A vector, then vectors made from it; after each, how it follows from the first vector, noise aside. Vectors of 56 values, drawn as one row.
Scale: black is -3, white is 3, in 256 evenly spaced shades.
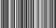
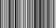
negated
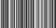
copied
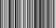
negated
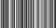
copied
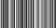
copied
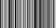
negated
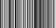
negated
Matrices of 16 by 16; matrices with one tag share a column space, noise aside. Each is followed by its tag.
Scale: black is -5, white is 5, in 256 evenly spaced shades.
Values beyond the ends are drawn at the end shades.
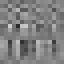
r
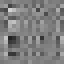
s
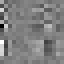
r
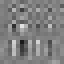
r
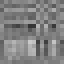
r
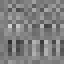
r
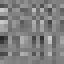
s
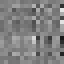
s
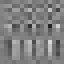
r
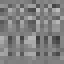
s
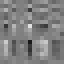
r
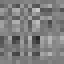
s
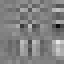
r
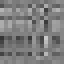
s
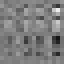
s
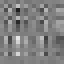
s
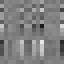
r
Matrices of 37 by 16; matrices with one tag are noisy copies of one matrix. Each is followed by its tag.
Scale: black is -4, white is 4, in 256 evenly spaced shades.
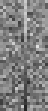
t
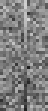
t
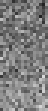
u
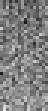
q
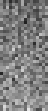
q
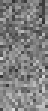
u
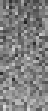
q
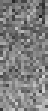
u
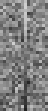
t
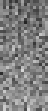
q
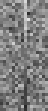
t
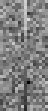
t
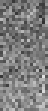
u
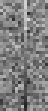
t
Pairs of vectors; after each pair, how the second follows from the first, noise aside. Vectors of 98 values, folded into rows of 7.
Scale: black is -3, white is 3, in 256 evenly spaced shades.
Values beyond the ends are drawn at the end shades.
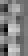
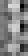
reversed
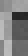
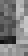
reversed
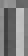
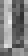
reversed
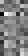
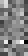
reversed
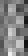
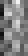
reversed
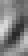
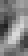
negated
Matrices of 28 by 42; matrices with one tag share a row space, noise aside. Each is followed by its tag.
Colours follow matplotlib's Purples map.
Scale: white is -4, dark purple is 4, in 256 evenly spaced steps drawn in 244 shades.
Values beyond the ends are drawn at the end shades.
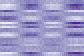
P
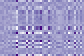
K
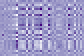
K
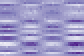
P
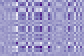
K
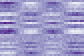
P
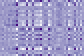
K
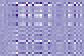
K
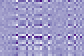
K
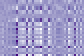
K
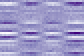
P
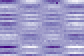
P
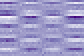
P
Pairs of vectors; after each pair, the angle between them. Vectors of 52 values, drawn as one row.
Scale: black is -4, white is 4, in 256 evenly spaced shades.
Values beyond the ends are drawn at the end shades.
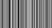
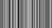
nearly parallel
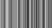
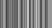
nearly opposite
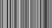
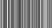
nearly opposite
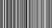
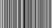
orthogonal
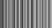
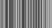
orthogonal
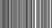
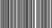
nearly parallel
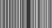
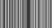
nearly parallel
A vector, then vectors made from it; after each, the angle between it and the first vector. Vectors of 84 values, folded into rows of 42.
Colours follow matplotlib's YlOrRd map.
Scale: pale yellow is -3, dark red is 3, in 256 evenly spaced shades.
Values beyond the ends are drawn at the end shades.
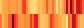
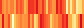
nearly opposite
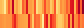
partly aligned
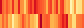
nearly opposite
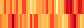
nearly parallel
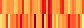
orthogonal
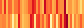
partly opposed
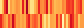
partly aligned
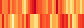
nearly opposite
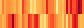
nearly parallel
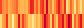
partly opposed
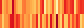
partly aligned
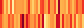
orthogonal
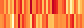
partly opposed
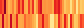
partly opposed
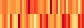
partly opposed
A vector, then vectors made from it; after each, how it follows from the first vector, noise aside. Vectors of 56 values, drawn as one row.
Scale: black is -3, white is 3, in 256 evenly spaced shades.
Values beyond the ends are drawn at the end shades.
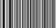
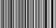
reversed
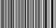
reversed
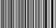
reversed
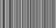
shrunk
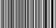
reversed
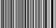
reversed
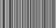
shrunk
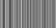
shrunk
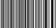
reversed
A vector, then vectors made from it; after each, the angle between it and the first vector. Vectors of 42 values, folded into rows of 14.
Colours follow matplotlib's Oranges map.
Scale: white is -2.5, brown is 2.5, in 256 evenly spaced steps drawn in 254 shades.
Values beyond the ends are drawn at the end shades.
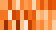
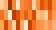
nearly parallel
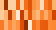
partly opposed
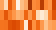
partly aligned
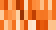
partly opposed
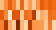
nearly parallel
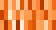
partly aligned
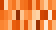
orthogonal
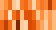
nearly parallel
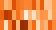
partly opposed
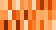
nearly parallel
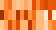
partly aligned
